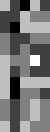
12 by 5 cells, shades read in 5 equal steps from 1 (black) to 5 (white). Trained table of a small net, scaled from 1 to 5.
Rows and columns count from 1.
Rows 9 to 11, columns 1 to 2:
4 1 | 3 2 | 3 2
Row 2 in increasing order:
2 2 3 3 4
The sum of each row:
13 14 15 13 12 17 13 17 13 15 15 16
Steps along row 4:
down same up same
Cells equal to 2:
18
